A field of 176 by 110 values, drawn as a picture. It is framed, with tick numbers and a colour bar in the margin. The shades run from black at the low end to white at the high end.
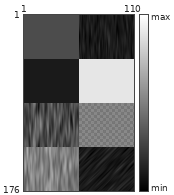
It is made of 4 by 2 panels. Panel 1,1: low, flat. Panel 1,2: very low, streaked downward, faint in contrast. Panel 2,1: very low, flat. Panel 2,2: very high, flat. Panel 3,1: low, streaked downward. Panel 3,2: middling, checkered, faint in contrast. Panel 4,1: middling, streaked downward. Panel 4,2: very low, slanting up to the right, faint in contrast.
